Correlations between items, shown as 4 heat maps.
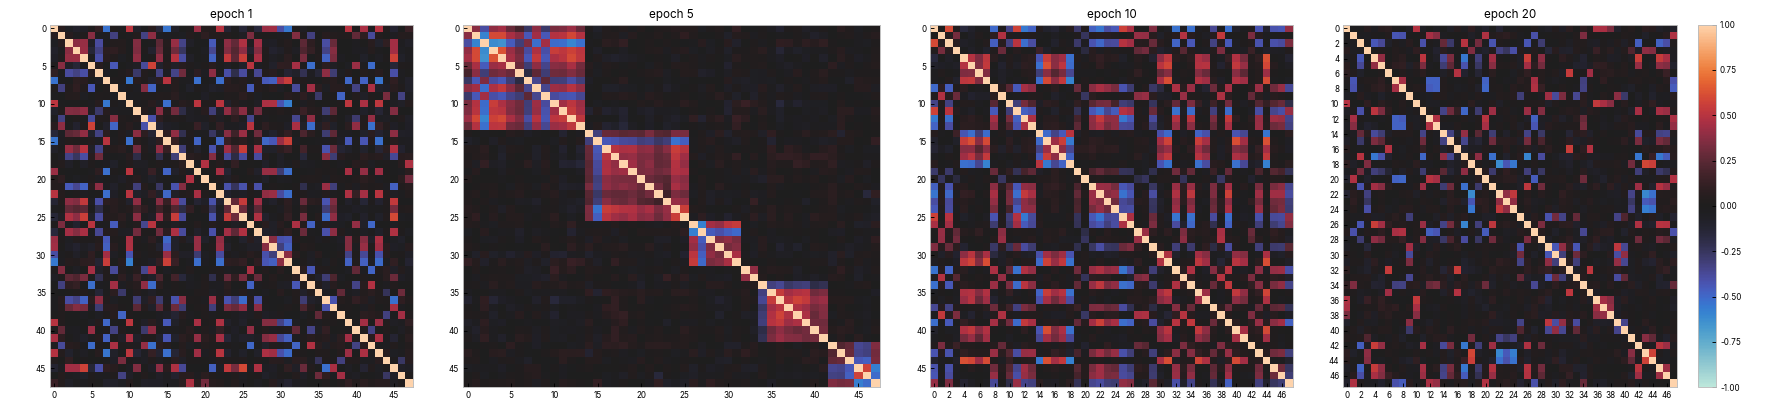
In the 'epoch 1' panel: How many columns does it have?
48
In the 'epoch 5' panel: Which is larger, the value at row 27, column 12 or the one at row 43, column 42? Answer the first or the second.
the second
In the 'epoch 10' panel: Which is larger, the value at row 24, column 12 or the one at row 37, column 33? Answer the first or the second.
the first
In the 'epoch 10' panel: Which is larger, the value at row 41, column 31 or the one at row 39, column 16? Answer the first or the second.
the first
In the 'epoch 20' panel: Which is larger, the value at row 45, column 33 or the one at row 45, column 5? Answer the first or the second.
the second
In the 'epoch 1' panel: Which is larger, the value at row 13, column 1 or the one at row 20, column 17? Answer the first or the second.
the first
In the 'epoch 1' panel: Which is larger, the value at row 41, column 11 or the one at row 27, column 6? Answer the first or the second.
the first
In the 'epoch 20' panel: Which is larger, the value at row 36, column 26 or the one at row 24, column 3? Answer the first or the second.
the first
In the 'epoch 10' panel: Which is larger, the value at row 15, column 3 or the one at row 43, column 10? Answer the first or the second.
the second
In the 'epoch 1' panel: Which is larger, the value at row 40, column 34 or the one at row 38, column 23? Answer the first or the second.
the second
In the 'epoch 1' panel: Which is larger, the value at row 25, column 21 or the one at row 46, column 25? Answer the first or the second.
the second
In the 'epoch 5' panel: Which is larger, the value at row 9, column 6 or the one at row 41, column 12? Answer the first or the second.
the second
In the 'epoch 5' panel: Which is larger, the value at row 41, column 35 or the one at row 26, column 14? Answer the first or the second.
the first
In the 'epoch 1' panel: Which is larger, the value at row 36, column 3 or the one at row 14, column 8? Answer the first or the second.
the second
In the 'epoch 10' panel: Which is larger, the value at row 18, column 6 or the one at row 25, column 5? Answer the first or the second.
the second
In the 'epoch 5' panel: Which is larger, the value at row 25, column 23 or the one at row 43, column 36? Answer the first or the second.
the first
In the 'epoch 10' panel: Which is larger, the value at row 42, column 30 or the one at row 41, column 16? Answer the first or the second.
the second
